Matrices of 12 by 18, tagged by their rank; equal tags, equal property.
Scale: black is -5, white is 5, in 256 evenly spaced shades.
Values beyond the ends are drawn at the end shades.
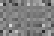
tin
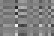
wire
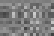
tin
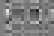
tin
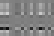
wire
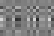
wire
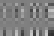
wire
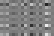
wire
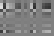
wire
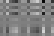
wire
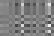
wire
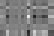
wire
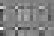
tin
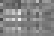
tin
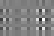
wire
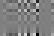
wire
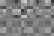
tin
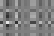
wire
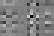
tin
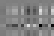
wire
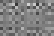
tin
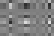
wire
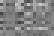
tin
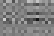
tin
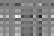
wire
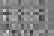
tin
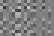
tin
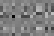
tin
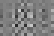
tin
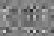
tin
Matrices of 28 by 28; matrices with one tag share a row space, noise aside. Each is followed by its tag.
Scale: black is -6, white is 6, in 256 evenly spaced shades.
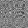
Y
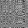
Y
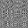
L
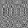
L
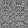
Y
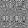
Y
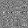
L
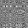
Y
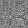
Y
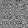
Y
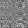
Y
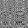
Y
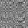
Y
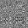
Y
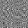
L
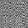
Y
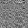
Y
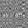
Y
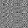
L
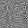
L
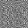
L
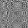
L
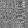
Y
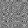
L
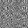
L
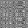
Y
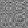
Y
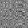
Y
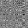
Y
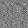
L
